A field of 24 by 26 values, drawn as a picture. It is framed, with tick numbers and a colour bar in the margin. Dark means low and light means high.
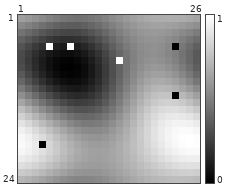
Lone odd cells: 6, 3 higher and 3 lower than their neighbours. Roughest part: top left. Ninth with the lowest average: top left. Stripes: none. Ninth with the highest average: bottom right.
